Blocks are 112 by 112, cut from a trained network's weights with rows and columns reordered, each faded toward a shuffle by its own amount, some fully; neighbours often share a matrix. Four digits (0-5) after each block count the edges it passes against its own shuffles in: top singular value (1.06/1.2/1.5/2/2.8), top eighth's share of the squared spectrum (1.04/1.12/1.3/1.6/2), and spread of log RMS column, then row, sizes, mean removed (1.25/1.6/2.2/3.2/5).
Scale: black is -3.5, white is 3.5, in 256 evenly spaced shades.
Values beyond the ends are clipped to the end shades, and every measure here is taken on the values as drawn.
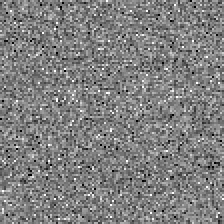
1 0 0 0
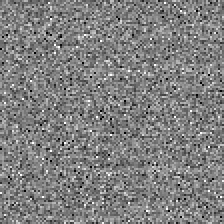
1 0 0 0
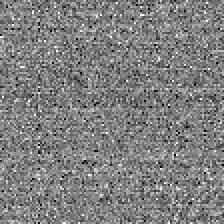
2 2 1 0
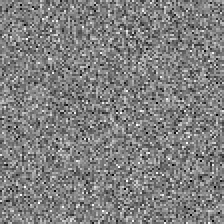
0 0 0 0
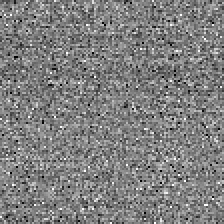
2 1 1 0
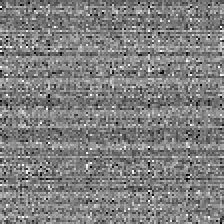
4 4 3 1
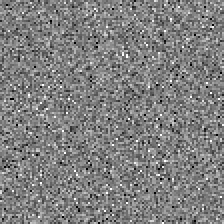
0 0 0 0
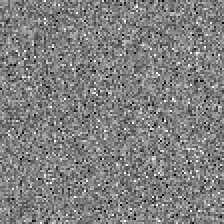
0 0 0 0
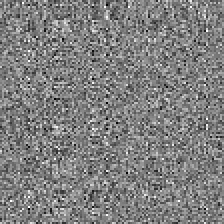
4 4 3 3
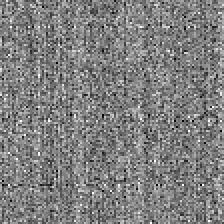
3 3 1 2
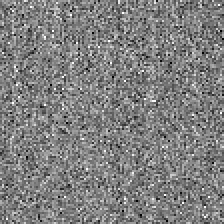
2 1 0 0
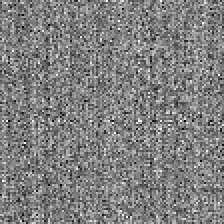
3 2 0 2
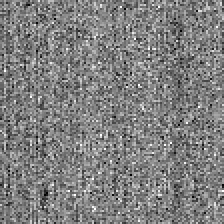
3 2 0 2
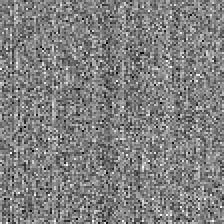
3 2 0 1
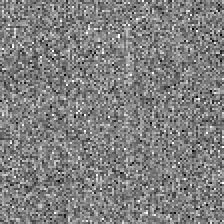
2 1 0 0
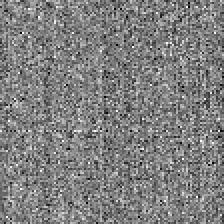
3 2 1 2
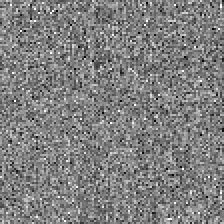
1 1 0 0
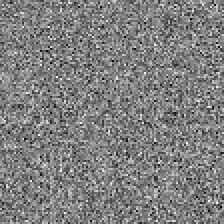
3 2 1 1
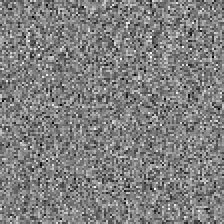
3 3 1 1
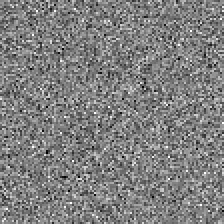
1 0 0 0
